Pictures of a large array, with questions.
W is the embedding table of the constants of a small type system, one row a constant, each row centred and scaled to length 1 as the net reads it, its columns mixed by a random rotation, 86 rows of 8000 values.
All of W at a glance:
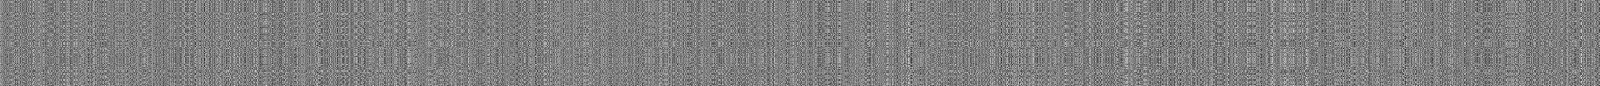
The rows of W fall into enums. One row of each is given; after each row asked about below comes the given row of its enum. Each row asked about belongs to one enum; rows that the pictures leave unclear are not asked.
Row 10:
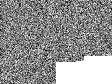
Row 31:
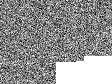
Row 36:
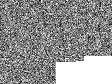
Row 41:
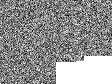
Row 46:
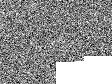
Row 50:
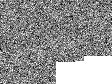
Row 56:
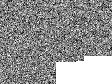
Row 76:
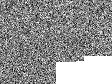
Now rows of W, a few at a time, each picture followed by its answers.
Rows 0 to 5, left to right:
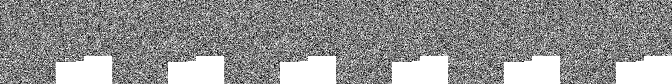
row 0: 36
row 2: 46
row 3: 10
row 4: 31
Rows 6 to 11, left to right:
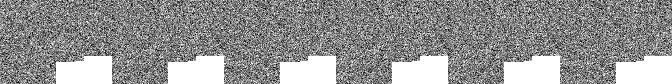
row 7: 10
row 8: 31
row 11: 31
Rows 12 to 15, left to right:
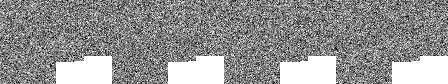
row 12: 46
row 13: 76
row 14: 56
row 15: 50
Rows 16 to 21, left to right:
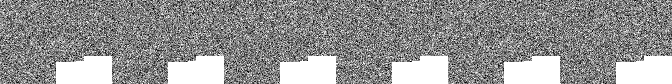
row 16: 46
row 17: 10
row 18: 76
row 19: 31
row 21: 41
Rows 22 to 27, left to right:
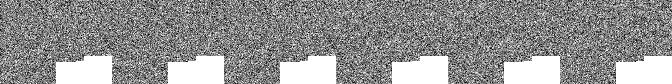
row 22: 10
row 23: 31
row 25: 46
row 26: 46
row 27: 56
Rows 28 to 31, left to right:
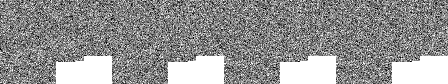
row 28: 50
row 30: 31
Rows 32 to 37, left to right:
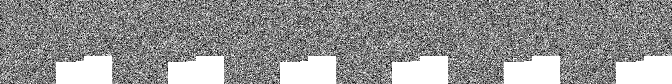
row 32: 10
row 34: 56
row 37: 10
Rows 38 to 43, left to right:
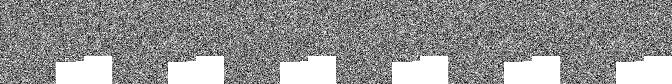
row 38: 36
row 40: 76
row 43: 46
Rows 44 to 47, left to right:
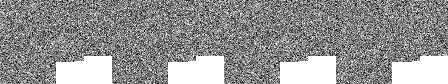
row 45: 41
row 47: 10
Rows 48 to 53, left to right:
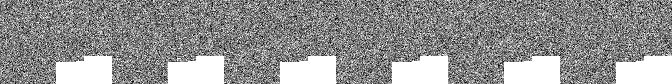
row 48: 76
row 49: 36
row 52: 46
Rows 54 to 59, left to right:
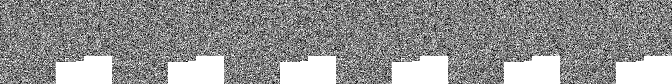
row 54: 36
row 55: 31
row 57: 36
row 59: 10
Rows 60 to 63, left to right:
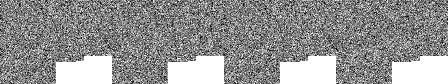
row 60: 10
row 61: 36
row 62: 10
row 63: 50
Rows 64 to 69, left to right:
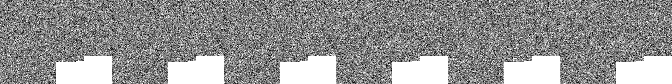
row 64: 56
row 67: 46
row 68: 36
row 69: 46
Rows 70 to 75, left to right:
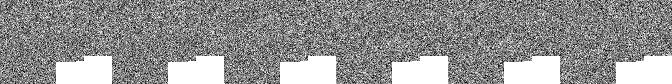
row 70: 76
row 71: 76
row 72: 41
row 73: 46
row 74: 46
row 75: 10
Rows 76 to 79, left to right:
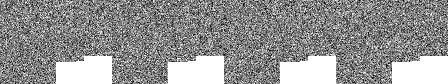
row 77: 36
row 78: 10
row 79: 46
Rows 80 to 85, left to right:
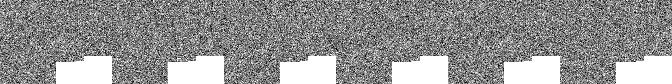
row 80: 46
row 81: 36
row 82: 10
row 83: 50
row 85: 31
